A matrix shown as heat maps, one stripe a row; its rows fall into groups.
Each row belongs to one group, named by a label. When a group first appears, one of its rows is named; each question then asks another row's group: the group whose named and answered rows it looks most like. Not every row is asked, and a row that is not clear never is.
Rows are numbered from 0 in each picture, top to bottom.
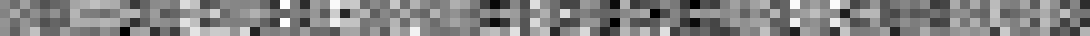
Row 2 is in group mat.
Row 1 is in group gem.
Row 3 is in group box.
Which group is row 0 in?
mat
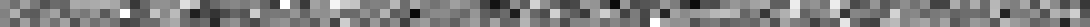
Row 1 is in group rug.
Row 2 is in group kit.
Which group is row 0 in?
mat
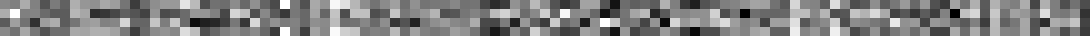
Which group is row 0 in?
mat
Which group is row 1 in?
gem
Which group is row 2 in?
rug
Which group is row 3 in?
mat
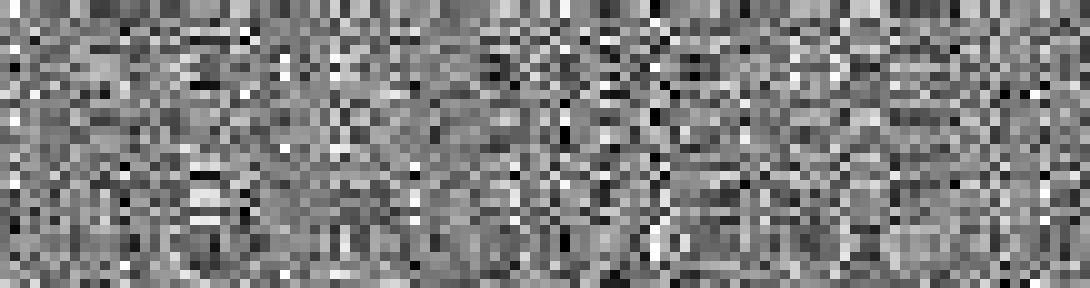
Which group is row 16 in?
mat
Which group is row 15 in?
kit
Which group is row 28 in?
kit
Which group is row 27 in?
kit
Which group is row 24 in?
box
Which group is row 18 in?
box
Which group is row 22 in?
box
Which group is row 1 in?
gem
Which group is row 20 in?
gem
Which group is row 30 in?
mat
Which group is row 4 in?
rug
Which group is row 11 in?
kit
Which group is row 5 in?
gem
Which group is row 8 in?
mat
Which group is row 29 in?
rug
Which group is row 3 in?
box
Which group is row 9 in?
rug
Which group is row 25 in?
kit
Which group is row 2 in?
kit
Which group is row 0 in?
gem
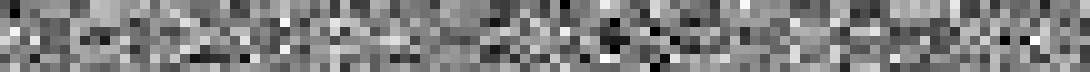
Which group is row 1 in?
kit
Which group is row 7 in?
gem
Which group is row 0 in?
kit
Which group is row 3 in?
gem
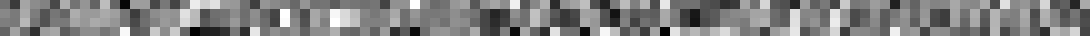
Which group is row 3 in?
rug
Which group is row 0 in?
box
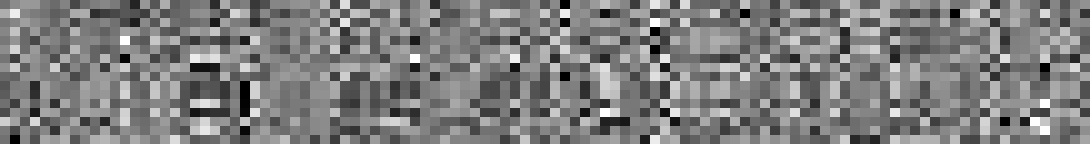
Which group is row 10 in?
rug
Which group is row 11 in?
box
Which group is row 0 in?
kit
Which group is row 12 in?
rug
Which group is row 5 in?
gem
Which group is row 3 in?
gem
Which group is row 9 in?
rug
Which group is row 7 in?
rug
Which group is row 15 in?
kit
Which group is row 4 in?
rug
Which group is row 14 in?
box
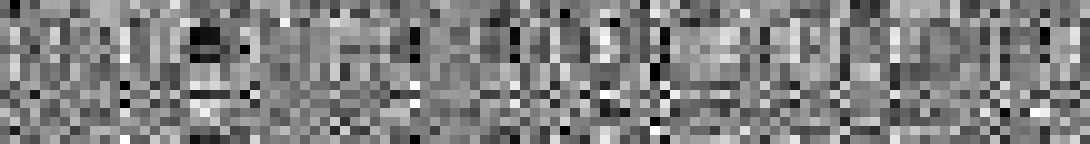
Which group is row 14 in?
kit
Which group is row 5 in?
rug
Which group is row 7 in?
gem
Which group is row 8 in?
gem
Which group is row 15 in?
rug
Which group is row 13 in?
gem
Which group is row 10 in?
rug
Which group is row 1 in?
kit
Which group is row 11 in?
box
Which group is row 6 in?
rug
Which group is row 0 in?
kit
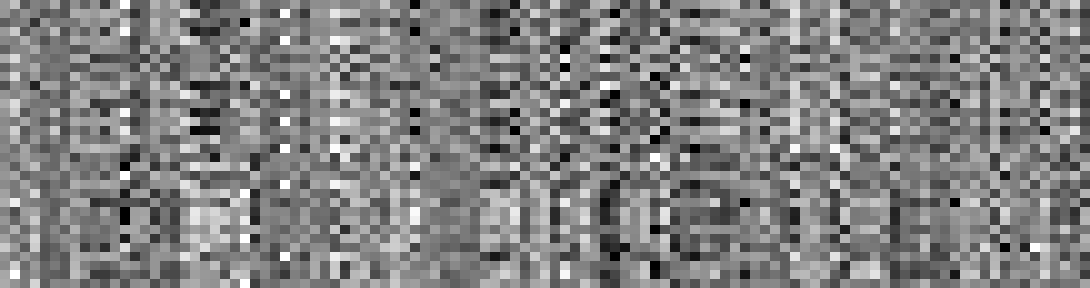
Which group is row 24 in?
box
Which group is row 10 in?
mat
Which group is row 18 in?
box
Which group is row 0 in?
rug
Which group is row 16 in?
mat
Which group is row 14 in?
rug
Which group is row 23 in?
box
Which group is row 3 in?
rug
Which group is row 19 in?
rug
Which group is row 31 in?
box
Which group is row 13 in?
mat
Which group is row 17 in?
kit
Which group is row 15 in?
gem
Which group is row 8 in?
gem
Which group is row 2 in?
rug
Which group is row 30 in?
gem
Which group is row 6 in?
gem
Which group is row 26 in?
box
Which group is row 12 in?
rug
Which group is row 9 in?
rug
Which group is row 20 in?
mat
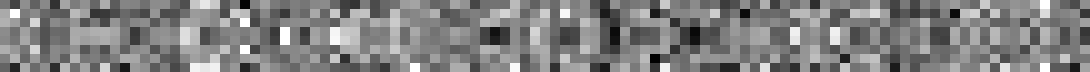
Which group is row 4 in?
mat
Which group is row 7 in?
box
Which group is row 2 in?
box
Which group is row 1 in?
gem
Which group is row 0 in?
box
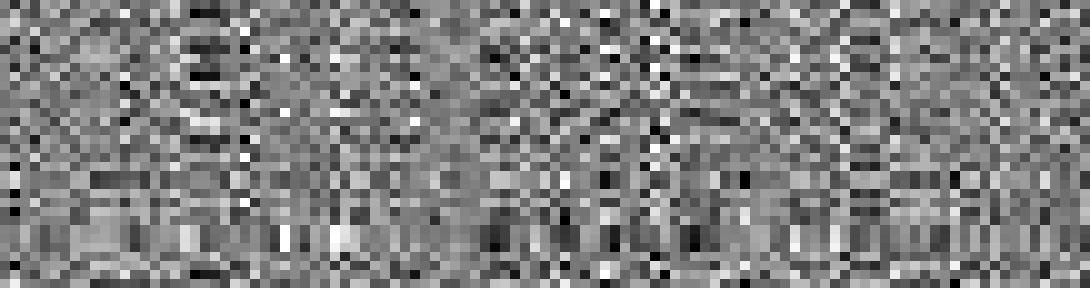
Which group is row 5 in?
rug
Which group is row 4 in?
kit
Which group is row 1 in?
rug
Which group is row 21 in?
kit
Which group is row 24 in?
kit
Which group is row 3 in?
box
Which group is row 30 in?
rug
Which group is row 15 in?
rug
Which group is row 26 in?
mat
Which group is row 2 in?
gem
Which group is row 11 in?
rug
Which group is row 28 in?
gem
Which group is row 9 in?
box
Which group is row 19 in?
gem
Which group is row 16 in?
kit
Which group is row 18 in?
kit
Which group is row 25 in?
mat
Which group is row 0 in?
kit
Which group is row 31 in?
gem
